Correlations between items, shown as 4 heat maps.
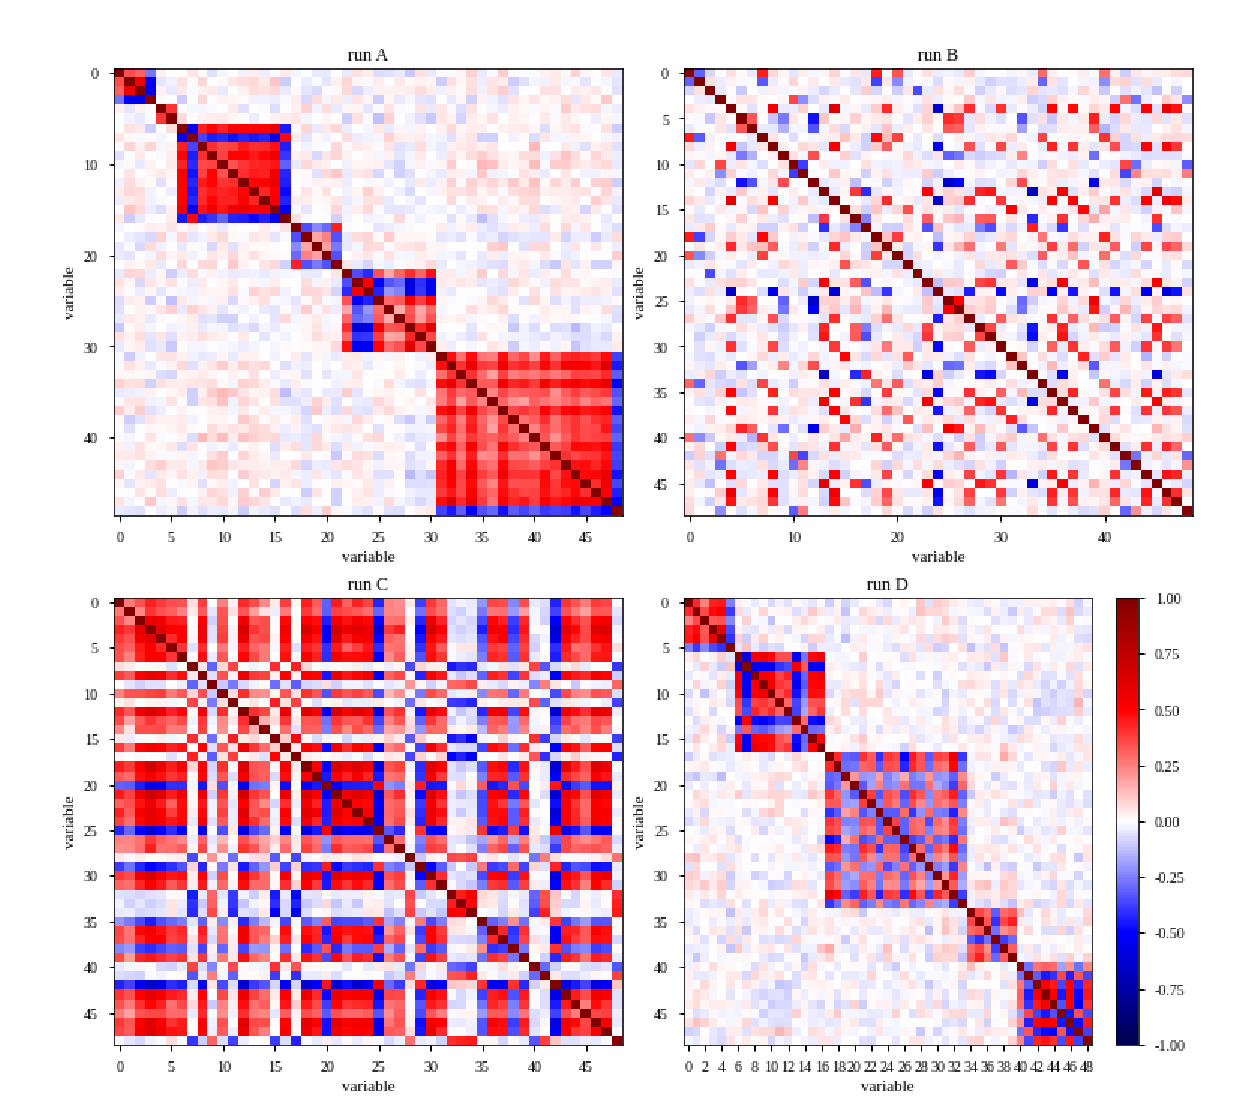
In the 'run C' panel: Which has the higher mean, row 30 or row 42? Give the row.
30
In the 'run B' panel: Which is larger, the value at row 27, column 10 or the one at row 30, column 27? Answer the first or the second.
the second
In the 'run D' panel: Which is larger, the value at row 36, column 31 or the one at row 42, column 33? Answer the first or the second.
the first
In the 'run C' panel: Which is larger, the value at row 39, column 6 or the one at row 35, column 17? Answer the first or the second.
the first
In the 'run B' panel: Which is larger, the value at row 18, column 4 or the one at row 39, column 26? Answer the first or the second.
the second
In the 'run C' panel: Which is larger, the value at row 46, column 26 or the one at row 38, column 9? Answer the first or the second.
the first
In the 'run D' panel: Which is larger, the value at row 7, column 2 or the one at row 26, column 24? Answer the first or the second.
the first
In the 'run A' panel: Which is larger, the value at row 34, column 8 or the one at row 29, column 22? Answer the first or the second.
the second
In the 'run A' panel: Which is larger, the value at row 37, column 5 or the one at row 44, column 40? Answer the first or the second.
the second
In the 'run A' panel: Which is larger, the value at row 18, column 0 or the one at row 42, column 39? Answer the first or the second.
the second
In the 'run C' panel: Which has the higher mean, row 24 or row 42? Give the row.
24
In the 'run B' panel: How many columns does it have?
49
